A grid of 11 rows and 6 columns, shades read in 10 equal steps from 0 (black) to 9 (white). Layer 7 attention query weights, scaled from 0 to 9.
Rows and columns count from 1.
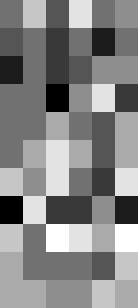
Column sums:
46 56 49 53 47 59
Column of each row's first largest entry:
4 2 5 5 3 3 3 2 3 6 5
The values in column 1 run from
0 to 7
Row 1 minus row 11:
-2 1 -2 3 -3 -1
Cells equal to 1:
3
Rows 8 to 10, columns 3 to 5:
2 2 5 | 9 8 6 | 4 4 3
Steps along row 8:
up down same up down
